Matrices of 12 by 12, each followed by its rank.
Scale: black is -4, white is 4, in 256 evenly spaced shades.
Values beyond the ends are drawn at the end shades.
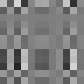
one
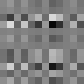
one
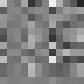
two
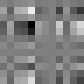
one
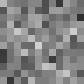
full rank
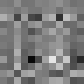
two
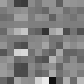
two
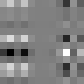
one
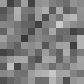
full rank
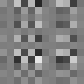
one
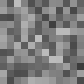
full rank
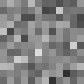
full rank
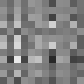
two
